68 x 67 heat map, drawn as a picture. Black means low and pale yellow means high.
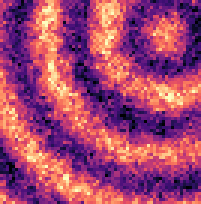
The halves do not mirror each other. No seam splits the table. Rings spread out from the top right. On average the colour sits 50% of the way up the scale. The ninth with the lowest average is the top right.
